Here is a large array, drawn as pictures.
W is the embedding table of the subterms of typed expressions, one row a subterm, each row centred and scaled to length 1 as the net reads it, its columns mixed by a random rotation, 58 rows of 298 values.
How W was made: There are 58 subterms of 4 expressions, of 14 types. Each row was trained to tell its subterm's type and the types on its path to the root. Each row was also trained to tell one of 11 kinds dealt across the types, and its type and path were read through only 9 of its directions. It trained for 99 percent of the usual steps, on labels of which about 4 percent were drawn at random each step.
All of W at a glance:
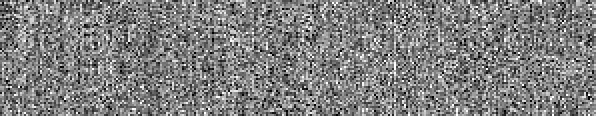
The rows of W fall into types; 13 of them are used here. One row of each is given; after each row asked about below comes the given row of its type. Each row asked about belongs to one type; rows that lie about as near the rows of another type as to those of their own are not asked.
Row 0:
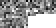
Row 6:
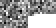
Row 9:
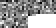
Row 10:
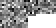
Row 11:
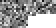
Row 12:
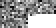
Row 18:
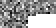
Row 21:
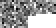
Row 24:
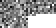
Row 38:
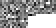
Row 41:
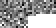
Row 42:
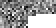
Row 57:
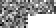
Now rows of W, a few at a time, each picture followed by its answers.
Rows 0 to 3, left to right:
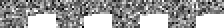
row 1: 41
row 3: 6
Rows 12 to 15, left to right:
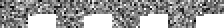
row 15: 18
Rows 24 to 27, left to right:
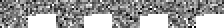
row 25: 41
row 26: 11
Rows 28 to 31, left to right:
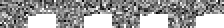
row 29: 0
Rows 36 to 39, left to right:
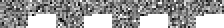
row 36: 24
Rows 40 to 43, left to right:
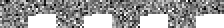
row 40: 10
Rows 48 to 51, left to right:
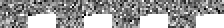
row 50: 24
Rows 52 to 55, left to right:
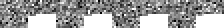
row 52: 18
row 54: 12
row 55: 57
